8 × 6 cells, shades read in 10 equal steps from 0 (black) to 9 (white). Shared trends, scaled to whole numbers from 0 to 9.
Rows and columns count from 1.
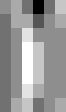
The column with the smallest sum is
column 1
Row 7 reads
4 5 8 6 5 5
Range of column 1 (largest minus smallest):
1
